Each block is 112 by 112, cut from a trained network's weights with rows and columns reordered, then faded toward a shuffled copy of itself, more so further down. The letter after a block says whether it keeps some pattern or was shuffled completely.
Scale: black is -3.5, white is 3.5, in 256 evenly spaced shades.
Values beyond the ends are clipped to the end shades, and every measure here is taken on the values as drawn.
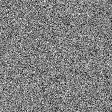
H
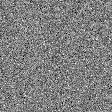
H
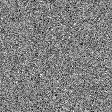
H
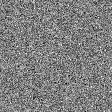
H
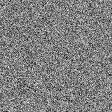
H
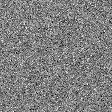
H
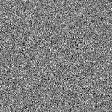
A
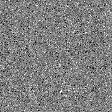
A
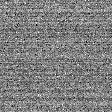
A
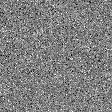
H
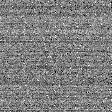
A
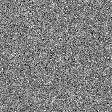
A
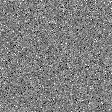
H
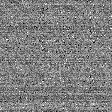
A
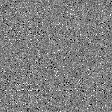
A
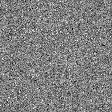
A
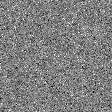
H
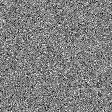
H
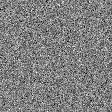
H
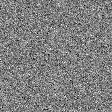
H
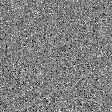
A
